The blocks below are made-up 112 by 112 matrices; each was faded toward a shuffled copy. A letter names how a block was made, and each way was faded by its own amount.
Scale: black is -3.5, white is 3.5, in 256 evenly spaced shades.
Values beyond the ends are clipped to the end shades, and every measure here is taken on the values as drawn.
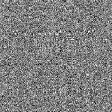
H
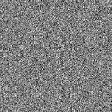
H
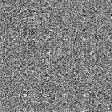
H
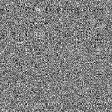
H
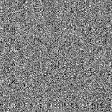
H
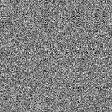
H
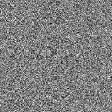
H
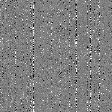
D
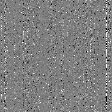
D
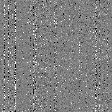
D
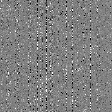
D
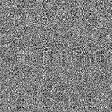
H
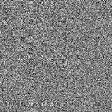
H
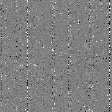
D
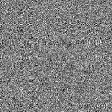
H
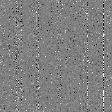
D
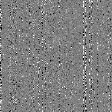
D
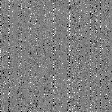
D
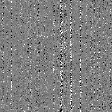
D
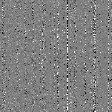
D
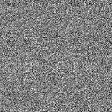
H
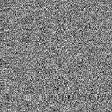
H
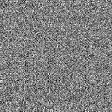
H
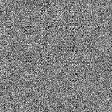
H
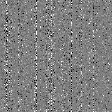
D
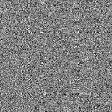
H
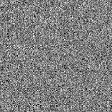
H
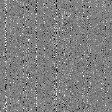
D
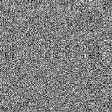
H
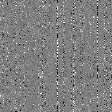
D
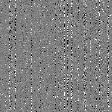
D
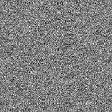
H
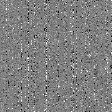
D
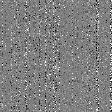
D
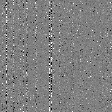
D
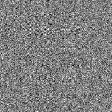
H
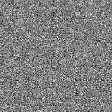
H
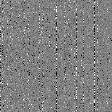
D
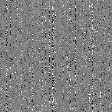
D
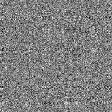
H
